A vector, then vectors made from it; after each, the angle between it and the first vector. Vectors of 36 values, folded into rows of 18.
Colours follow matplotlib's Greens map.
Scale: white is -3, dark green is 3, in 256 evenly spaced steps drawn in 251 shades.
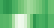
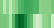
nearly opposite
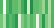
orthogonal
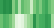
nearly parallel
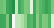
partly aligned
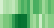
nearly opposite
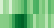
nearly opposite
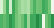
orthogonal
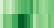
nearly opposite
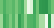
orthogonal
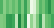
orthogonal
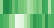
nearly parallel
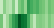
nearly opposite
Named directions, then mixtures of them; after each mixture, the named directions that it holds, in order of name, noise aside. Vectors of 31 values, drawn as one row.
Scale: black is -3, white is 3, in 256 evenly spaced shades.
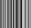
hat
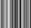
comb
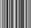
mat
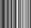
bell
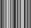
comb, mat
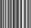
hat, mat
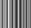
comb, mat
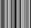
bell, comb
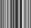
comb, hat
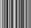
mat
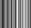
bell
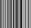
hat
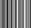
bell, mat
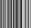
hat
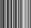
bell, hat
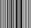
hat, mat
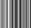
comb, mat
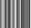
bell, comb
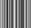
mat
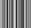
mat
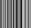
hat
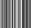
hat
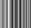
comb, mat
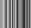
bell, hat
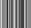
mat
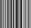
hat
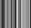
bell, comb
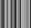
bell, comb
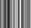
comb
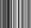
bell, comb
